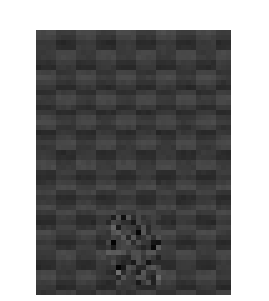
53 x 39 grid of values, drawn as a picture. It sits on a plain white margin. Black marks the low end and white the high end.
Neither half mirrors the other. Horizontal stripes repeat 12 times down the table. The bottom middle is the roughest part. There is no overall slope. In the bottom middle lies a patch that is rougher than the rest. Overall the values sit about 20% of the way up the scale.
